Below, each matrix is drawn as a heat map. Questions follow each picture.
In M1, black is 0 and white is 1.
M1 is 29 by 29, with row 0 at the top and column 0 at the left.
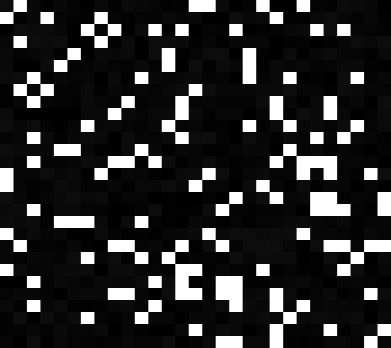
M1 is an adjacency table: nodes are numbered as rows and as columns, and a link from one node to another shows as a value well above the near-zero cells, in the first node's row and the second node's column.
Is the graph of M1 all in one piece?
yes
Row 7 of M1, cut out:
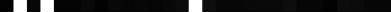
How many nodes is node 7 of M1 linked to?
3
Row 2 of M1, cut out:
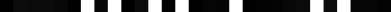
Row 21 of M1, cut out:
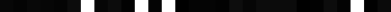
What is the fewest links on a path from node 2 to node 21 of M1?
2
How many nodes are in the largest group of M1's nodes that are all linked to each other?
5
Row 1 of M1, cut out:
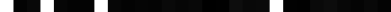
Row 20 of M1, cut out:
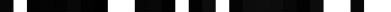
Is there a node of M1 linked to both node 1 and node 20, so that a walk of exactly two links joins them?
no
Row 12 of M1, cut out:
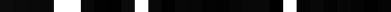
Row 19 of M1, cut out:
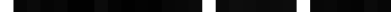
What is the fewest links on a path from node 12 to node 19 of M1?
6
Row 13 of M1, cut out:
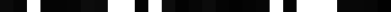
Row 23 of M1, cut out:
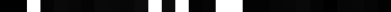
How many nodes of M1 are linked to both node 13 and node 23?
2
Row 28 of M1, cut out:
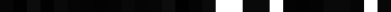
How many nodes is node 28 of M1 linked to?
4
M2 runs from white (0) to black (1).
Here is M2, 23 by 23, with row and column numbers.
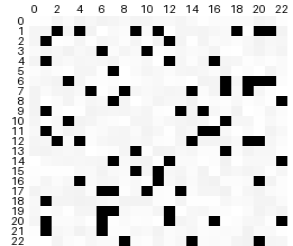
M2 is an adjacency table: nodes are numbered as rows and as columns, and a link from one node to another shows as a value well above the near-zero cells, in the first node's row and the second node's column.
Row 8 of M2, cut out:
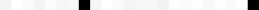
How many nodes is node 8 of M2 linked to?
2
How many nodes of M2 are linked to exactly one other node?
2
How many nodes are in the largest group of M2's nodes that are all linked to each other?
2
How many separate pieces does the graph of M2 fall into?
2
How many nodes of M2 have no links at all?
1
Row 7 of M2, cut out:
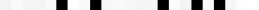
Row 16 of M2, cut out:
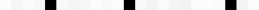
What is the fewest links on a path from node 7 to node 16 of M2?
4
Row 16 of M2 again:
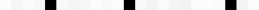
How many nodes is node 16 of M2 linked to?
3
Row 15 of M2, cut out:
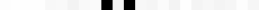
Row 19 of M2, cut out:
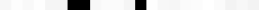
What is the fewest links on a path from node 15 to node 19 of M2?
5
